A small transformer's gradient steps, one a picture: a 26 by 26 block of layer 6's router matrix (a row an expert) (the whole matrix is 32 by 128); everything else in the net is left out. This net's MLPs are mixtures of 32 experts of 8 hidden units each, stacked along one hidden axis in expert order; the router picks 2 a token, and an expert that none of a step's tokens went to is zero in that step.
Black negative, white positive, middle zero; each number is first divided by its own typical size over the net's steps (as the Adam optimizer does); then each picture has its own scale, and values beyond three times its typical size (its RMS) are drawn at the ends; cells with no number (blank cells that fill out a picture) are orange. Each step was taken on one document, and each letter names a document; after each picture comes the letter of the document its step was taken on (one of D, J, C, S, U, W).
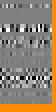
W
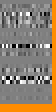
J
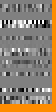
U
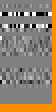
W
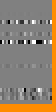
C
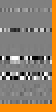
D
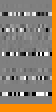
W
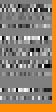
U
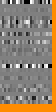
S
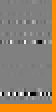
C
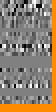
J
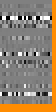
U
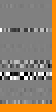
D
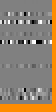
C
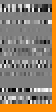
U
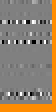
C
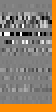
S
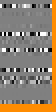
W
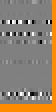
C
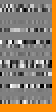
D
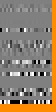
D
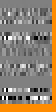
U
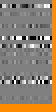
W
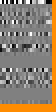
J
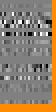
S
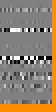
D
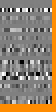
D
